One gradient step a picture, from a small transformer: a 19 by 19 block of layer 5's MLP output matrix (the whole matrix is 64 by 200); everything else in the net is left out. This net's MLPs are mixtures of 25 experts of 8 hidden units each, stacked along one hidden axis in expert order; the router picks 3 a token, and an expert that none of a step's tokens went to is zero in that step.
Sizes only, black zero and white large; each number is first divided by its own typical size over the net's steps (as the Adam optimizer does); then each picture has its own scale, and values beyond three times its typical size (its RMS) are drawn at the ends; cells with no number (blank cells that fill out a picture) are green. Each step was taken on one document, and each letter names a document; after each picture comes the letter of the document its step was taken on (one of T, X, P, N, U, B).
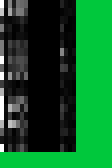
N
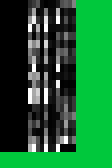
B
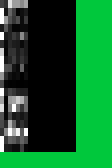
N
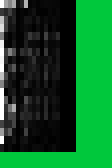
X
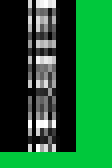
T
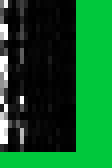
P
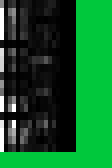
X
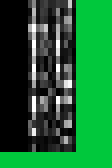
B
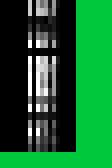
T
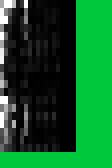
X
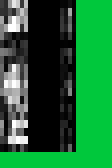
N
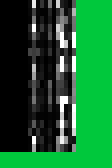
B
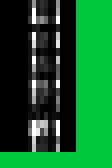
B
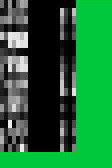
N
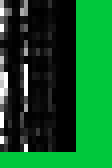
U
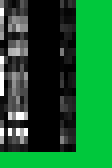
N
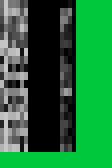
N
